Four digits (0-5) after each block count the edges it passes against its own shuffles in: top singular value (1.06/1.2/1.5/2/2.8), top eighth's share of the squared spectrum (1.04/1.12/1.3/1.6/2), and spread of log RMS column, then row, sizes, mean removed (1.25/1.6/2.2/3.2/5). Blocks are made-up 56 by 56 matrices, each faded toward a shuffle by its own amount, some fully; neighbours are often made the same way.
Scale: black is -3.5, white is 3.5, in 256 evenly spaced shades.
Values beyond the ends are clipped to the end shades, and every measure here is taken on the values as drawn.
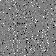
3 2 1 0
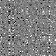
4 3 2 1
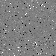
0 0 0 0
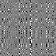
4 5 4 3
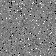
1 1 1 0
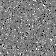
1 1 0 0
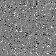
2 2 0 0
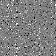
3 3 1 1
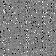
3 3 1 0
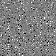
3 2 2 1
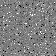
2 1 0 0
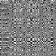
5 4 3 3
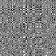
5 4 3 3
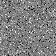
2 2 1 0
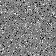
0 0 0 0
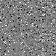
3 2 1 0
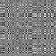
5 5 3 4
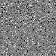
3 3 1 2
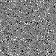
3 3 1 1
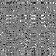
4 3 2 2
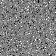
1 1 0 0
